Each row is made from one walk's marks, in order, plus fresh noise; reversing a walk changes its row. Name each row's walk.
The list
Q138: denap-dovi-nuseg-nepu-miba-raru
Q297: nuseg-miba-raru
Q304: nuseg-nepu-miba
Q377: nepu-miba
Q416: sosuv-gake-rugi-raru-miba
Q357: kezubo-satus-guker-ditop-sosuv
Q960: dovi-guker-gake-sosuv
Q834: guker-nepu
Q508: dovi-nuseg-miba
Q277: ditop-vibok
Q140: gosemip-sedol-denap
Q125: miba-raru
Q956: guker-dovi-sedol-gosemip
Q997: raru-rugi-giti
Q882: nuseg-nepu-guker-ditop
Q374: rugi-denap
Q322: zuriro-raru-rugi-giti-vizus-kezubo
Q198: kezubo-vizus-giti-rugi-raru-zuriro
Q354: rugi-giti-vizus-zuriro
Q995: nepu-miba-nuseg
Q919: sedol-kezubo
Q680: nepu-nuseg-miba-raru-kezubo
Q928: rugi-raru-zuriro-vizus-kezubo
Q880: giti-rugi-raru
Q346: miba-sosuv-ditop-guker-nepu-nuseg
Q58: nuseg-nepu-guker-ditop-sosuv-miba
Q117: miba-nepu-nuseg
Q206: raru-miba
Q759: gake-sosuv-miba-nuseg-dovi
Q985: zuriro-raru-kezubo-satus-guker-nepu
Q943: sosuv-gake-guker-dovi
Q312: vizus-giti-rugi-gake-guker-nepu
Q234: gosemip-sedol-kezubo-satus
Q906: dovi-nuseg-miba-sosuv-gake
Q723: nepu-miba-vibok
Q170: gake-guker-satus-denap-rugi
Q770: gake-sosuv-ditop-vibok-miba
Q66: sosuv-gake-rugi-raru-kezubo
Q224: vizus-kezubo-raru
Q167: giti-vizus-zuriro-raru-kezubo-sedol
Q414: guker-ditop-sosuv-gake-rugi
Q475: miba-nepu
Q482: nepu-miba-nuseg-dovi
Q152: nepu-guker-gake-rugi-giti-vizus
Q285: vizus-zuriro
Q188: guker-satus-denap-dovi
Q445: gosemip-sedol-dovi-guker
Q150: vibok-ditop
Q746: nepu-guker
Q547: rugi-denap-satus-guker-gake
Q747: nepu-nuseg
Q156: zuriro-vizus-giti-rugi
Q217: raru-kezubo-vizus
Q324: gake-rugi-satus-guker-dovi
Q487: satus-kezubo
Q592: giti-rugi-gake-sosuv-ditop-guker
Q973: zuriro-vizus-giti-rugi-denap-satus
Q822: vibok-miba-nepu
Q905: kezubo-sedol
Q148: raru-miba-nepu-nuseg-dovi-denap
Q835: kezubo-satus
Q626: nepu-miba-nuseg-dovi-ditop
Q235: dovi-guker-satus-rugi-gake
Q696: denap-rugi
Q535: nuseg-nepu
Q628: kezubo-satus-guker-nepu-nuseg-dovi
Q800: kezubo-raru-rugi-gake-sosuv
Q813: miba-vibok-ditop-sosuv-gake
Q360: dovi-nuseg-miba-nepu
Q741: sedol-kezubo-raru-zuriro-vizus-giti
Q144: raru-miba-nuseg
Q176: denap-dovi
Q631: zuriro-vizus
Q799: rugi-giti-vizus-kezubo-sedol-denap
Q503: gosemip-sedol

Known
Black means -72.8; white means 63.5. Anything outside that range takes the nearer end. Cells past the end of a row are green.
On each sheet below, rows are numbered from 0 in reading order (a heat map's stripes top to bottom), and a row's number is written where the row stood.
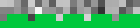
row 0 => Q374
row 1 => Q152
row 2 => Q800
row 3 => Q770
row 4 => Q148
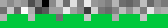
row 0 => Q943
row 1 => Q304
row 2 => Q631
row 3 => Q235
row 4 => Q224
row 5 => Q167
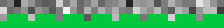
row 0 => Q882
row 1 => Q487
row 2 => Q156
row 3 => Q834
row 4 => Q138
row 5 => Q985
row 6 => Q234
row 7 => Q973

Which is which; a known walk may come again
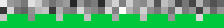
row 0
Q235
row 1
Q973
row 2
Q138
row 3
Q206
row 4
Q198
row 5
Q357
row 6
Q322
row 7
Q66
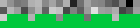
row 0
Q234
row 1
Q960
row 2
Q535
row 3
Q997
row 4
Q304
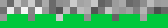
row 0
Q445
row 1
Q156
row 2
Q956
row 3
Q148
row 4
Q312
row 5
Q277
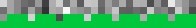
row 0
Q696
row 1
Q770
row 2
Q152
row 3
Q800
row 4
Q150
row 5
Q928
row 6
Q170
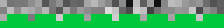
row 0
Q224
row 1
Q985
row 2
Q919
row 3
Q176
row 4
Q58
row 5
Q360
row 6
Q188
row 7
Q487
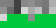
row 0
Q482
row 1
Q592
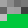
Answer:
Q835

